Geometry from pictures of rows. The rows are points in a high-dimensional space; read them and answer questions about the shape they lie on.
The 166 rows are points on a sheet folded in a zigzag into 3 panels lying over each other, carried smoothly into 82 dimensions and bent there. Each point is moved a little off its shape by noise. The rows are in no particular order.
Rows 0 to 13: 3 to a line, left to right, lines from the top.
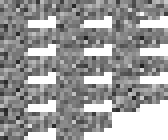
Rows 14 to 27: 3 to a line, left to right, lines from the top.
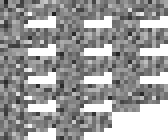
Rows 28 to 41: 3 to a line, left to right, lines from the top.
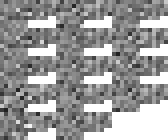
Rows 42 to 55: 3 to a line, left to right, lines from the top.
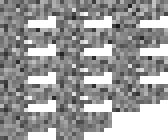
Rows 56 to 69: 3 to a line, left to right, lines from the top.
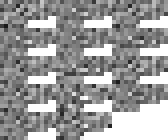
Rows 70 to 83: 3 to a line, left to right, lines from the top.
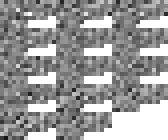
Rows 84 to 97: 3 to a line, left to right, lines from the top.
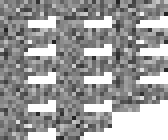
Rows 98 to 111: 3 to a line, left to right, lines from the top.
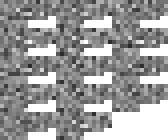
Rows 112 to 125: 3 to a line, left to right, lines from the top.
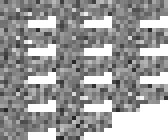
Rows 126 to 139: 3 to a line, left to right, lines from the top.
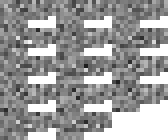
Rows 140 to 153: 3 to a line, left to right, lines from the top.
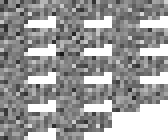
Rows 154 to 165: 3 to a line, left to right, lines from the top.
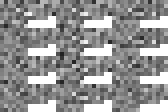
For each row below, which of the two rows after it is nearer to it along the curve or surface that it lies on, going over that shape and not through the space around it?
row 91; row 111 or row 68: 111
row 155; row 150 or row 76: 76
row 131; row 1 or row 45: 45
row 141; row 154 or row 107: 154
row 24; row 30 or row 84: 30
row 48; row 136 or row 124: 136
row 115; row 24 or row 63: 63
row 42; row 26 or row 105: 26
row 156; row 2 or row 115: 115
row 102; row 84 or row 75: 84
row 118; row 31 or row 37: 37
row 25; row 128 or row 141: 141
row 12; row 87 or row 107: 87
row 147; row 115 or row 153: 153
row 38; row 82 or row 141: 141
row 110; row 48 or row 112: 48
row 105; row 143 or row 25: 25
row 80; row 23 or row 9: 9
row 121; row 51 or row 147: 147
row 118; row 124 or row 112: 124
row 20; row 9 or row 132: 132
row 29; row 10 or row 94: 94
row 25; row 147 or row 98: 147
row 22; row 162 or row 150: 162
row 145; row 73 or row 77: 73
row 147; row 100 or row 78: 78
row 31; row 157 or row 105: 105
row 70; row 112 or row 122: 122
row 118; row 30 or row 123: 30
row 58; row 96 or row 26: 26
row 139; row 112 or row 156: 112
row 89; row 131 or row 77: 131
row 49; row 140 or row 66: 66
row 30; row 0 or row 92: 92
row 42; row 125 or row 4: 125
